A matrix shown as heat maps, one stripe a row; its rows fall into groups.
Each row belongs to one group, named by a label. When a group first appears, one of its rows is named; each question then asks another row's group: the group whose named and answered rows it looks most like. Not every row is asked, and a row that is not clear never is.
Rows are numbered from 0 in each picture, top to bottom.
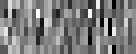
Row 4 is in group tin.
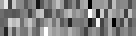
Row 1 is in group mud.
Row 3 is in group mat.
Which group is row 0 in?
tin
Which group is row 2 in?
tin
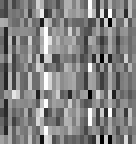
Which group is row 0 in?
mud
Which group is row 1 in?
mud
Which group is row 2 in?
tin
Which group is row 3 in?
mat
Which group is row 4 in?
mat
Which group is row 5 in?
mat
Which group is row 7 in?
mud
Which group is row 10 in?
tin
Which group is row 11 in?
mat
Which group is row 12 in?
mud
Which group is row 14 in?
mat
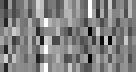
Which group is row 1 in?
mud
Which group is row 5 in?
mat
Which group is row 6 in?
tin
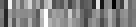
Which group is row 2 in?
mat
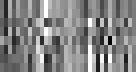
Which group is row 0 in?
mat
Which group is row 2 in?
mud
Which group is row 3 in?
mat
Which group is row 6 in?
mud
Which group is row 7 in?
mud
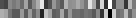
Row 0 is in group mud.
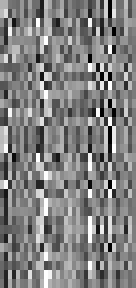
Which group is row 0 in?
tin
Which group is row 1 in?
tin
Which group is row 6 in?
tin
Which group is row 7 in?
mud
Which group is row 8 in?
tin
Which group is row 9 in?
mud
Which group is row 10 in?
mat
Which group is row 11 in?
tin
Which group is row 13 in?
mud
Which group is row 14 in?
tin
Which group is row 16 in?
tin
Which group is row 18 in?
mud
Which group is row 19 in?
mat
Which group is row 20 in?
tin
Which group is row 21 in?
mud
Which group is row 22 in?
mat
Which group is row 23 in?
mat
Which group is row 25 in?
mud
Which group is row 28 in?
mat
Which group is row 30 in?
mat
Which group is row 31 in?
mat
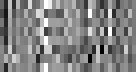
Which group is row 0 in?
mat
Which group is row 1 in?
mud
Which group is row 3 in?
mud
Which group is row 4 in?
mat
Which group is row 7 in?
mat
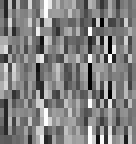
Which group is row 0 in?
mat
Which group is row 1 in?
mat
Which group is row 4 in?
tin
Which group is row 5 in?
tin
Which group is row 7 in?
tin
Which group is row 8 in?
tin
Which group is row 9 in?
tin
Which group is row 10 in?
tin
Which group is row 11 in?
mud
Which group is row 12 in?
mat
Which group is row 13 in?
mat
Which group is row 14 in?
mud
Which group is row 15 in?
mud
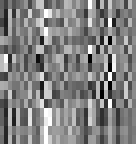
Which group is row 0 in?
mud
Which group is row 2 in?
mud
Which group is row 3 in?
mat
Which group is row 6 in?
tin
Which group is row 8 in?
mud
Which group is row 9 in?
tin
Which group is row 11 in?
mud
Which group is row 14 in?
mat
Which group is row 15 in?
mat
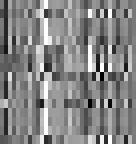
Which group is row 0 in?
mat
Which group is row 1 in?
mud
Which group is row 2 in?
mat
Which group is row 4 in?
mat
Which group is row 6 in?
mud
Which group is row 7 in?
mud
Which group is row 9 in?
mat
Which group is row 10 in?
mat
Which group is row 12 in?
mat
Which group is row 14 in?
mat
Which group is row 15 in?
mud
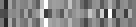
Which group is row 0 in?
mat
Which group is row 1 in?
mud
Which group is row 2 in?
mat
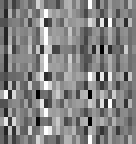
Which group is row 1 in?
mat
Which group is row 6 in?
mat
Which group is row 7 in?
mat
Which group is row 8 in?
mud
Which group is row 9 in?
mat
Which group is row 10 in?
tin
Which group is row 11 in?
mud
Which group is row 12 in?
mat
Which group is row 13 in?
tin
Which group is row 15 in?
mud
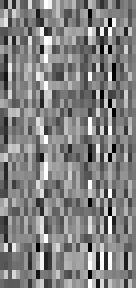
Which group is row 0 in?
mat
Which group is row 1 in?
tin
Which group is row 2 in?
tin
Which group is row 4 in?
mat
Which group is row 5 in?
tin
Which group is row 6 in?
mat
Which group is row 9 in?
mat
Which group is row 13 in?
mud
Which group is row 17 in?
tin
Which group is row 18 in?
mat
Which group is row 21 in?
mud
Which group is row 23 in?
tin
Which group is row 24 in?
mud
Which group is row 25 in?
mud
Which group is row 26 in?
mat
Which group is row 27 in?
tin
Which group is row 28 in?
mud
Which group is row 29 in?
mud
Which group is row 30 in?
tin
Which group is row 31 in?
mud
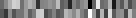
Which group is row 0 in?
tin
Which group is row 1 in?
mud
